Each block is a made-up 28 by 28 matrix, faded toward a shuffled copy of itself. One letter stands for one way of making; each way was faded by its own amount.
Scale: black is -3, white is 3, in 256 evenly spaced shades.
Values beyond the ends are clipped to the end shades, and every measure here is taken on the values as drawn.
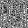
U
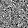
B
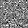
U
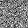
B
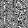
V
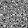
U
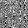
V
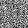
B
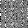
V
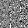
V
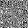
U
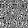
U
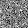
B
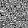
U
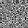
U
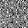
U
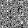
V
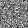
B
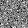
B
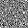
U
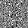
V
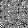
V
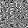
U
